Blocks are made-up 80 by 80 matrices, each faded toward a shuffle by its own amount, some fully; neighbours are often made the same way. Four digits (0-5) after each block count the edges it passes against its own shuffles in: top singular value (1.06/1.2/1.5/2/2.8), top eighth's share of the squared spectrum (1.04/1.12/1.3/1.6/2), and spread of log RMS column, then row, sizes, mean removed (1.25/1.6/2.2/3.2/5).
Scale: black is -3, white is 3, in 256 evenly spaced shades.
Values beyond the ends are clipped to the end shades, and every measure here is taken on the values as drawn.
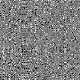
4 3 2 2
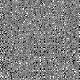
4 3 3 2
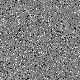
1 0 0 0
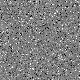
0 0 0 0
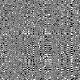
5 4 3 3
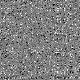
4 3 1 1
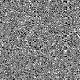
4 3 1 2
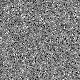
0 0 0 0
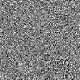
4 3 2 2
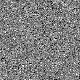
3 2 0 1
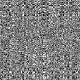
4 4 2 2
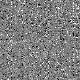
2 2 2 0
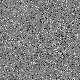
0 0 0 0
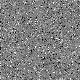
2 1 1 0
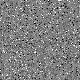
1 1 0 0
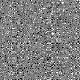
4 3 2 2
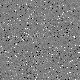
2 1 0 0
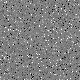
0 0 0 0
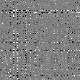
4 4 2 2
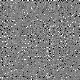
3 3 2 2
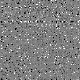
3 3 1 2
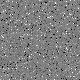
0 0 0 0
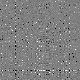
4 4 2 2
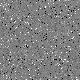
2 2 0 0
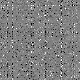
4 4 2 2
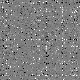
3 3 2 1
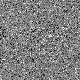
1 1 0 0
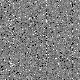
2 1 2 0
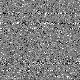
1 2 0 3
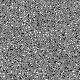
1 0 0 0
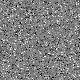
1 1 0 0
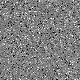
2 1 0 0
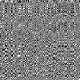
5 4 3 3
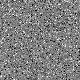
2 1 0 0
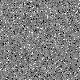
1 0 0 0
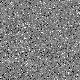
1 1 0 0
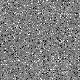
3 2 0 1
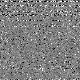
2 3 0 3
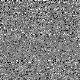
1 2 0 3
